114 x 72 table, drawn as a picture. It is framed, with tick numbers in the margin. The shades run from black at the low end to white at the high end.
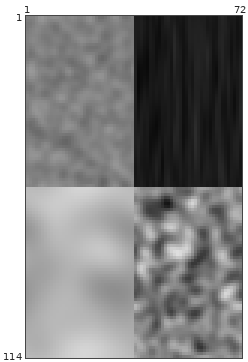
It is made of 2 by 2 panels. Panel 1,1: middling, blotchy, faint in contrast. Panel 1,2: very low, streaked downward, faint in contrast. Panel 2,1: high, smooth. Panel 2,2: middling, blotchy, strong in contrast.
